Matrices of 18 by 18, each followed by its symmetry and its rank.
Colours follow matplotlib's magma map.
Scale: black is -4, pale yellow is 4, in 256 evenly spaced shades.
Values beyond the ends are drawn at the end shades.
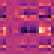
neither, rank two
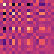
symmetric, rank two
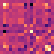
symmetric, rank three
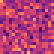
neither, full rank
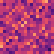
symmetric, full rank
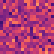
neither, full rank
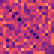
symmetric, full rank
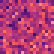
symmetric, full rank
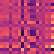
neither, rank two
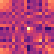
symmetric, rank two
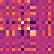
symmetric, rank two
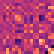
symmetric, rank three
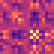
symmetric, rank three
